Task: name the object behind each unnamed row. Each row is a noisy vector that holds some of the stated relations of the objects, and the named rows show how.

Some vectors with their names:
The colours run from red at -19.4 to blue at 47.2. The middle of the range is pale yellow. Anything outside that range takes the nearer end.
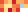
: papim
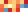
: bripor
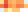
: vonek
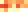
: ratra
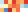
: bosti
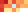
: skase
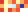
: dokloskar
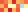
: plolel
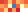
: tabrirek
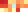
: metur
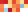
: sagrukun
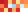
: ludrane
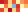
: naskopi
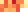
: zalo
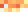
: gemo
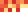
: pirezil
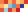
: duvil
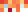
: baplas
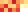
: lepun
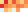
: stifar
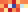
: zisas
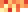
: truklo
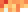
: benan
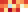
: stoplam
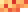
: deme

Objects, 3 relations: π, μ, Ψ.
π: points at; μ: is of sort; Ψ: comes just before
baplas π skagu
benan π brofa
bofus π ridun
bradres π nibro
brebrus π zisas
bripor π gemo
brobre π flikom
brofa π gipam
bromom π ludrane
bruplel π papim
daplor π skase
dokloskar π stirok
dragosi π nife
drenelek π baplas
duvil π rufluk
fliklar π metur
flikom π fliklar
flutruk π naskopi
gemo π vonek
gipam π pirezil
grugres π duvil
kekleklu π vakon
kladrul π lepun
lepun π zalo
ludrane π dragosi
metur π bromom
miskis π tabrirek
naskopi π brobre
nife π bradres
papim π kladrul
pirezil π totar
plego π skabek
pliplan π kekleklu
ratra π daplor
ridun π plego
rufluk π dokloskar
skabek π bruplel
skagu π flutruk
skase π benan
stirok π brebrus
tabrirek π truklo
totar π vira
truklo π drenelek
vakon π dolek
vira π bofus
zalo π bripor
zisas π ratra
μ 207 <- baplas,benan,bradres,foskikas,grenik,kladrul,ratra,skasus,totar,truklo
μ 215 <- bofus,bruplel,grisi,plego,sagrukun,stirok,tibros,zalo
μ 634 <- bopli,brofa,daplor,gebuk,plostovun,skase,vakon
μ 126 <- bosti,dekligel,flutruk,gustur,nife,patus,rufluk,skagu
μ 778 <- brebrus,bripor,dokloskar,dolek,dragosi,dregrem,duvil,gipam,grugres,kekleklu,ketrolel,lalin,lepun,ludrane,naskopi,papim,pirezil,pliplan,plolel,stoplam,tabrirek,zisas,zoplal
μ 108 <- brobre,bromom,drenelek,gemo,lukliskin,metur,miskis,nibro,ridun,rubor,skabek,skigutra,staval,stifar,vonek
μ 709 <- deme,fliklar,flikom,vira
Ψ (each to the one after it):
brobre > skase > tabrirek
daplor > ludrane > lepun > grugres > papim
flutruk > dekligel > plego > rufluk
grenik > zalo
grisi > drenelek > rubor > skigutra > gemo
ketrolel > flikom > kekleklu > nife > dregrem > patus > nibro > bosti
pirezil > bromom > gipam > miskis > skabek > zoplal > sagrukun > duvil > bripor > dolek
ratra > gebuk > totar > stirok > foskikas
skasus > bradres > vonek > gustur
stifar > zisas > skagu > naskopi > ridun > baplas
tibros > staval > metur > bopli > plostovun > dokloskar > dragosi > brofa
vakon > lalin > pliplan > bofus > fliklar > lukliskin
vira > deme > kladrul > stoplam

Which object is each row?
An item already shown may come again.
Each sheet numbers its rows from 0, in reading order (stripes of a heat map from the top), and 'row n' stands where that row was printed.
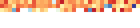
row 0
brobre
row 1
vonek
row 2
skigutra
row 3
bripor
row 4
zoplal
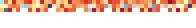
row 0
bosti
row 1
zoplal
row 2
deme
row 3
sagrukun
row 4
brebrus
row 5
grugres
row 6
dragosi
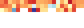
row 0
brobre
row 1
brofa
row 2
skagu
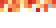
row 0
foskikas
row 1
nibro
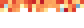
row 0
foskikas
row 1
bopli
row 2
sagrukun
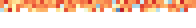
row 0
miskis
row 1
totar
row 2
foskikas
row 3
drenelek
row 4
bosti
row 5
vakon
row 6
flutruk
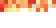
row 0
daplor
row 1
lukliskin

